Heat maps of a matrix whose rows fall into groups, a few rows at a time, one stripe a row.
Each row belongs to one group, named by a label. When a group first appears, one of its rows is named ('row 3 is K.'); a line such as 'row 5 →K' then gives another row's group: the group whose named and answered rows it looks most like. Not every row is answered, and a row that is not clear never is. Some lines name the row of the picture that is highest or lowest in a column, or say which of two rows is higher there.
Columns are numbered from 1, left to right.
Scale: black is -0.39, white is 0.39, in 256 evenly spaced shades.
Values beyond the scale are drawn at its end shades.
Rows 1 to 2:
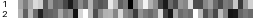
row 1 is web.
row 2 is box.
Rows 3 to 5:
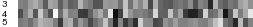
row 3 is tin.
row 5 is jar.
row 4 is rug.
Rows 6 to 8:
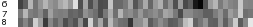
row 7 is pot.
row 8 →web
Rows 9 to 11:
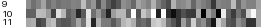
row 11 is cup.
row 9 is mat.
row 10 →tin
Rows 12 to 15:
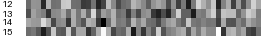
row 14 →tin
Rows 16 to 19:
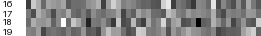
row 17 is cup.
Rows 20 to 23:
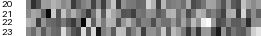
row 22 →box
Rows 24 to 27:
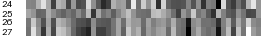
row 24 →tin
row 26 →pot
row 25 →cup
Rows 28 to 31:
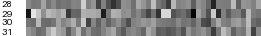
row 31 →jar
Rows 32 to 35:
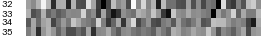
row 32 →tin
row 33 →mat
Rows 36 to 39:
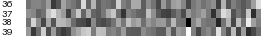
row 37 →jar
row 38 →pot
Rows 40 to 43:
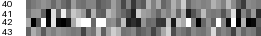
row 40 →jar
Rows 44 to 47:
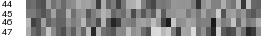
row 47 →cup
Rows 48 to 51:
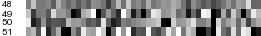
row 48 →pot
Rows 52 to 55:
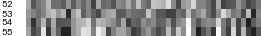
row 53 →jar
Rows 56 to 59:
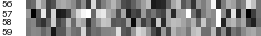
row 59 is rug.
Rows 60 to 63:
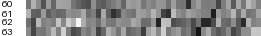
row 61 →mat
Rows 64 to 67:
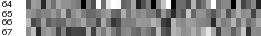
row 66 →mat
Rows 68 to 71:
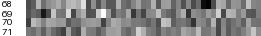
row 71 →rug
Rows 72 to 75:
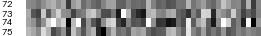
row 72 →jar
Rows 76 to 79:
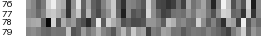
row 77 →jar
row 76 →jar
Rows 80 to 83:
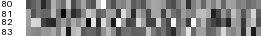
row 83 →jar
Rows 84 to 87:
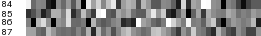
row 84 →box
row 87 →cup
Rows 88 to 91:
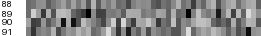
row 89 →pot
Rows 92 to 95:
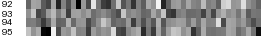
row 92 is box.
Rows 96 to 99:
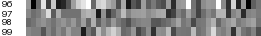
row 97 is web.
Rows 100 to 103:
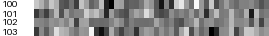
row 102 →jar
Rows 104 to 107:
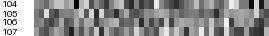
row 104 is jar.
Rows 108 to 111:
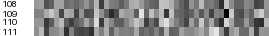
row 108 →cup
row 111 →box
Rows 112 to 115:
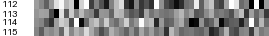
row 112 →jar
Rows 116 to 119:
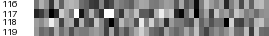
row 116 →pot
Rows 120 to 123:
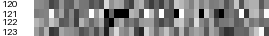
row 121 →mat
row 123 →rug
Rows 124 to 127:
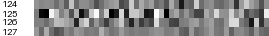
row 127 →box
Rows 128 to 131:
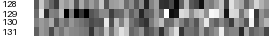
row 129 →box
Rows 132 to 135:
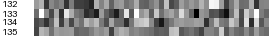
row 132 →box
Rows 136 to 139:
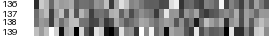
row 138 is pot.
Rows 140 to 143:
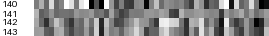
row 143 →cup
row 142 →cup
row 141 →mat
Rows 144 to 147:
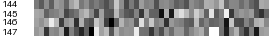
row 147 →box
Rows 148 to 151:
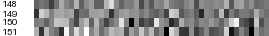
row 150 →jar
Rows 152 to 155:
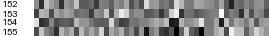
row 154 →mat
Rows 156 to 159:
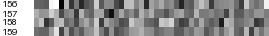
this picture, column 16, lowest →157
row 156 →web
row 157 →tin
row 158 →cup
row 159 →web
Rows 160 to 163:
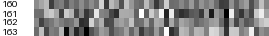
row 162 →rug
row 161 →tin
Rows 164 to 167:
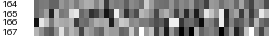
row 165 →pot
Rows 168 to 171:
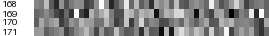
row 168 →box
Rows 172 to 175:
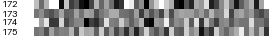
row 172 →web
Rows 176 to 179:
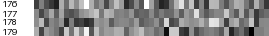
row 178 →box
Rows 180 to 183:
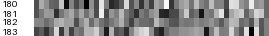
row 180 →box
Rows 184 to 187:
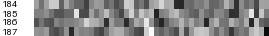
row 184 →web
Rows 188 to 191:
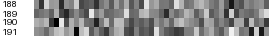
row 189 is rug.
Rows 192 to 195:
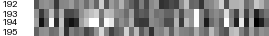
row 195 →box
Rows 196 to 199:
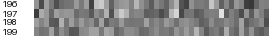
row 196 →box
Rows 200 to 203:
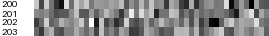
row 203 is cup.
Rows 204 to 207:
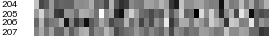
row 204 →mat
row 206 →box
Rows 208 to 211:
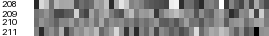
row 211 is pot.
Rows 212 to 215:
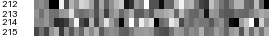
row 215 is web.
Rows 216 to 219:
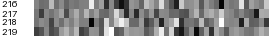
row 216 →mat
